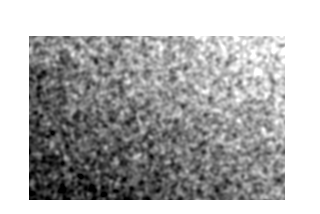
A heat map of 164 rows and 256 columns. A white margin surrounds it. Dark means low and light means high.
Average level on the scale: 50%. Stripes: none. Grain: blotchy. Odd rows or columns: none. Lone odd cells: none. Ninth with the lowest average: bottom left. Slope: up to the top right.
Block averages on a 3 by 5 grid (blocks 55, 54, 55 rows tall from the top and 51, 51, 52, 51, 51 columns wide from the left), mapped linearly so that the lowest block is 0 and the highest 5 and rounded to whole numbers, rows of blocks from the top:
2 3 4 4 5 | 1 2 2 3 4 | 0 0 1 2 3
